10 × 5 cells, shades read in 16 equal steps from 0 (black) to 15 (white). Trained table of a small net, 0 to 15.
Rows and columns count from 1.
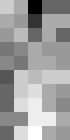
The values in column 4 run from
6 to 14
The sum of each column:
77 103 96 101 88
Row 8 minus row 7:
0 1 1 0 -1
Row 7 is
6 12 13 10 9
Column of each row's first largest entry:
1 1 2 3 3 2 3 3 3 3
